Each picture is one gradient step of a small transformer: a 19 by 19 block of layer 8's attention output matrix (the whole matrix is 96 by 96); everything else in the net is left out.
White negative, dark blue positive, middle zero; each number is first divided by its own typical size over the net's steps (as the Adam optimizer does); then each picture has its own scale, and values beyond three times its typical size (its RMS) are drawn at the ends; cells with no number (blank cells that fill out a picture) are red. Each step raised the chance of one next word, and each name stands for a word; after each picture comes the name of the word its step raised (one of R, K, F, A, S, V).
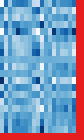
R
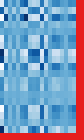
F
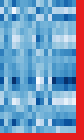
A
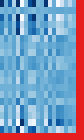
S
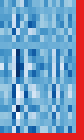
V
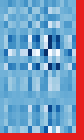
F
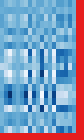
V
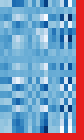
R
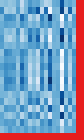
A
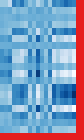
V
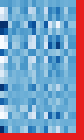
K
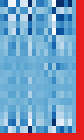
S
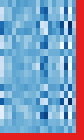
K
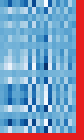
V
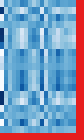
A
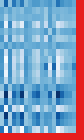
V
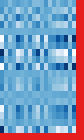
F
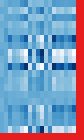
F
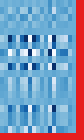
F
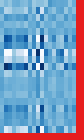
F
